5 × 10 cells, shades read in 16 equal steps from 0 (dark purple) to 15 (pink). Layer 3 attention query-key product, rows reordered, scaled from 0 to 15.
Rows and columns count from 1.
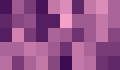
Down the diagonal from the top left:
1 6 5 10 6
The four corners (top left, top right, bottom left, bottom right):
1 9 10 3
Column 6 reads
13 15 8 4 0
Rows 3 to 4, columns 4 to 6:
2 9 8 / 10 8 4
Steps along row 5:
down up up down down up down down down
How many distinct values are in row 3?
8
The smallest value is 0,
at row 5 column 6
